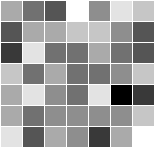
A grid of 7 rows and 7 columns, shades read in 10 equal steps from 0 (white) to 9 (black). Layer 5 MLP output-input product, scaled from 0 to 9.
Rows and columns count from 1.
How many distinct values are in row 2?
4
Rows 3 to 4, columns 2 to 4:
1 5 5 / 5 3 5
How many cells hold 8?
0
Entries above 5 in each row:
1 2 2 0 2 0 2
